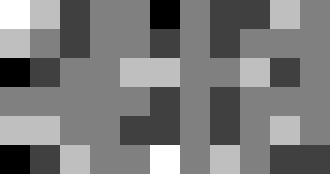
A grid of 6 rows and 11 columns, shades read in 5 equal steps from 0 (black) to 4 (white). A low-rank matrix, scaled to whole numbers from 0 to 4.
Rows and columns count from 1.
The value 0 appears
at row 1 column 6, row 3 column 1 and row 6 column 1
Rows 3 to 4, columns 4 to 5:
2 3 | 2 2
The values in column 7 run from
2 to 2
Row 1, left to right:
4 3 1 2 2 0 2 1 1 3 2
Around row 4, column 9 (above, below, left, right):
3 2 1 2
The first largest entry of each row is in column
1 1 5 1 1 6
